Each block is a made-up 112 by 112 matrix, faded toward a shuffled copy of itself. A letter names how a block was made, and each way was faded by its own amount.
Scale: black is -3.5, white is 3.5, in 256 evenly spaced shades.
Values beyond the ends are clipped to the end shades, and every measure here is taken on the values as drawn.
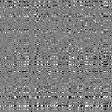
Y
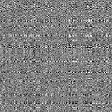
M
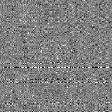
M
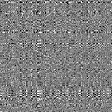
M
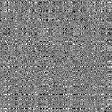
M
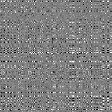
Y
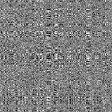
M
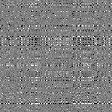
Y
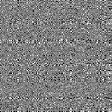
M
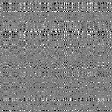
Y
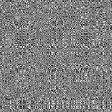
M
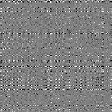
Y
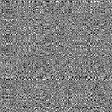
M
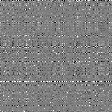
Y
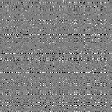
Y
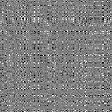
Y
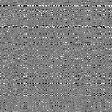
Y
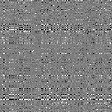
Y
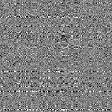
M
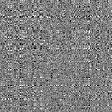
M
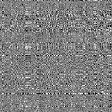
M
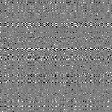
Y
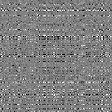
Y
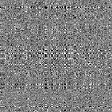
M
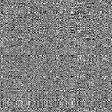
M
